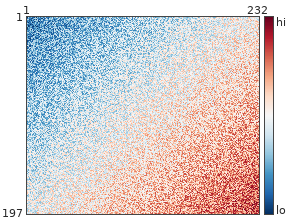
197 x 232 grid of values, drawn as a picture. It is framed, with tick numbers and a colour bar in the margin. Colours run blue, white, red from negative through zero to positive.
There is an overall slope up to the bottom right. No single row or column stands out from its neighbours. The grain is fine, like static. The ninth with the lowest average is the top left. No regular stripes run through it. The bottom right is the ninth with the highest average.
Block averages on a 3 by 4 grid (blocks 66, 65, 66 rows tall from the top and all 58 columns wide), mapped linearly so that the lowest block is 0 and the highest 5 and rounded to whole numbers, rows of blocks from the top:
0 1 2 3 | 1 2 3 4 | 2 3 4 5
